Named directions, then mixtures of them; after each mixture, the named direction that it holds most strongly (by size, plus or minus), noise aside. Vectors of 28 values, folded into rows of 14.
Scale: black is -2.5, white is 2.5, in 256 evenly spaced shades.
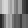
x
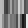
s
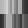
x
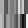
s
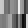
s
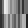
s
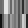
s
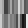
s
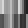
x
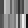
s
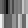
x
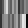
s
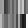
s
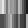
x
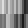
x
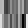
s
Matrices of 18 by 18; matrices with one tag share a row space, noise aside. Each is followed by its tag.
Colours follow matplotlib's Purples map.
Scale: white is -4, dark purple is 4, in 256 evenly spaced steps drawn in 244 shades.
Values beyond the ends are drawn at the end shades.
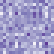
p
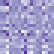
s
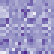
s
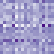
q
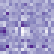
s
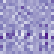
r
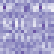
q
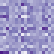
s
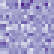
s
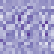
r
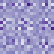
r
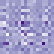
s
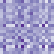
r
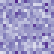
p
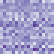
q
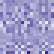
r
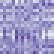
q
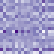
q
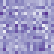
p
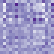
p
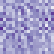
r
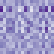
r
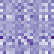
r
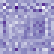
p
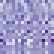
r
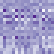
q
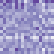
q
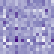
p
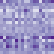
q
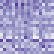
q
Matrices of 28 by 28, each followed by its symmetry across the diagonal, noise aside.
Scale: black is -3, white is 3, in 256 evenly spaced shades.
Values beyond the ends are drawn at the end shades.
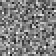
antisymmetric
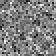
symmetric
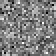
symmetric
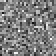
neither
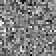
antisymmetric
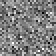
antisymmetric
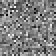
antisymmetric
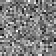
antisymmetric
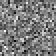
neither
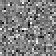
antisymmetric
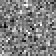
antisymmetric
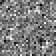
symmetric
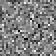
symmetric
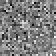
symmetric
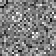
symmetric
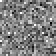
neither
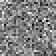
neither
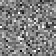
neither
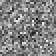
symmetric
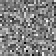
neither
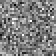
neither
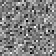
symmetric
